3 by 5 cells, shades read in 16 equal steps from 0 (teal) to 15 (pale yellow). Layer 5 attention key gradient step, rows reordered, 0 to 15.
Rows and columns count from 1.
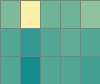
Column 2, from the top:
15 2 0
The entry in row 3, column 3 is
4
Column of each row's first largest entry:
2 4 1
